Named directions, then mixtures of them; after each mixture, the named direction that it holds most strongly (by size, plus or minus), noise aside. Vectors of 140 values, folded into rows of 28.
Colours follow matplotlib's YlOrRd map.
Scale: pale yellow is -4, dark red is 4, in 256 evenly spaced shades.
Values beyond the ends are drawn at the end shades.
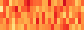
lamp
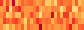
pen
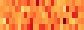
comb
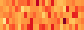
comb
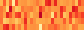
pen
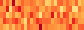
pen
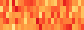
pen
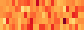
comb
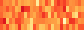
comb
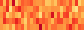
pen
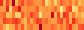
pen
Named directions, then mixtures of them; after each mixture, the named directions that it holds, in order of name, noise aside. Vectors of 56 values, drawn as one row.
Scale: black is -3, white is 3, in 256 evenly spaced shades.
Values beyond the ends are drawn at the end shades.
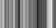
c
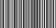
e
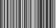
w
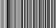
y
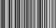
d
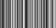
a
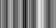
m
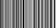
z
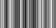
c, m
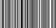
a, w, y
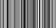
e, m, y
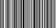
e, y, z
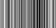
c, e, y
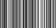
m, y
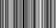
e, m, z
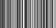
a, w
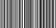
w, z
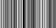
a, e, m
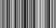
d, m, y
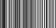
d, m, y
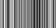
c, e, y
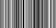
c, e, z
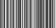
w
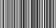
e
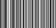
d, y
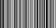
a, e, w
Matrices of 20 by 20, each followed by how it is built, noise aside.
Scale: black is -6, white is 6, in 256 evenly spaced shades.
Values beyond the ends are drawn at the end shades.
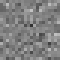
low rank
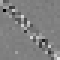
banded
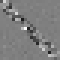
banded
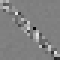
banded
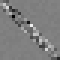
banded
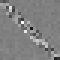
banded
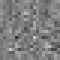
low rank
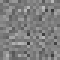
low rank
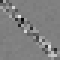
banded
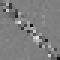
banded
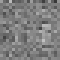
low rank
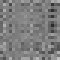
low rank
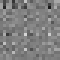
low rank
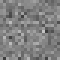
low rank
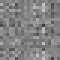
low rank
